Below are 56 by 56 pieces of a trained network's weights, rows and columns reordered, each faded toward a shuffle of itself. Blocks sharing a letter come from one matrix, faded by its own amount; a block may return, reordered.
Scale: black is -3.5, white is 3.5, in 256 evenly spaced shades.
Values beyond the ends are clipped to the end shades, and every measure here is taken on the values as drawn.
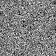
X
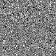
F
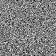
X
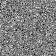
X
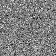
X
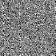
F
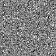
F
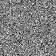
X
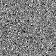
X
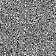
F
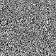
F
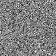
X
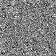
X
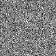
F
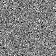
X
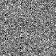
F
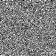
X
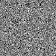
F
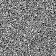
X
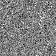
X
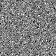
X
